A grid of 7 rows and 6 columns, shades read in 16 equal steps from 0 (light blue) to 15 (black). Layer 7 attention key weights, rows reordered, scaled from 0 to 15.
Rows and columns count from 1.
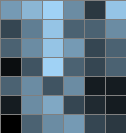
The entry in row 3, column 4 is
4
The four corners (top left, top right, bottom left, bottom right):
4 1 15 11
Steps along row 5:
down up down up same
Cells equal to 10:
5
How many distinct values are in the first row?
6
